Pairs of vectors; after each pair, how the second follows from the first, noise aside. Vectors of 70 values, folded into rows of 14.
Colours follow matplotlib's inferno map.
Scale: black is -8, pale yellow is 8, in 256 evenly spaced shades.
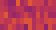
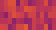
negated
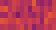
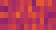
negated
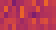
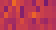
negated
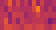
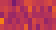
wrapped around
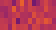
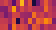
scaled up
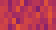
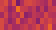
wrapped around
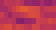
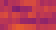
wrapped around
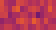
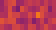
negated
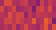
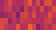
wrapped around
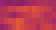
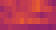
reversed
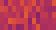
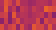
wrapped around
